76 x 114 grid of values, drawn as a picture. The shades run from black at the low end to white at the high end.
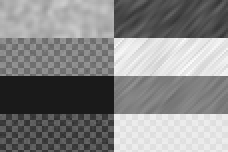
The table splits into 4 rows of 2 panels. Panel 1,1: high, blotchy, faint in contrast. Panel 1,2: low, slanting up to the right, faint in contrast. Panel 2,1: middling, checkered. Panel 2,2: very high, slanting up to the right, faint in contrast. Panel 3,1: very low, flat. Panel 3,2: middling, slanting up to the right, faint in contrast. Panel 4,1: low, checkered. Panel 4,2: very high, checkered, faint in contrast.
